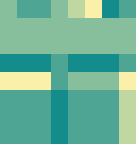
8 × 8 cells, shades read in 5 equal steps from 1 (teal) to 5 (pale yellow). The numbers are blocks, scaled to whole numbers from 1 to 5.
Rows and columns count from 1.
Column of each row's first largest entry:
6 1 1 4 1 8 8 8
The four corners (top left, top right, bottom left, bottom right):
3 2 2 4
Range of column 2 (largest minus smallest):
4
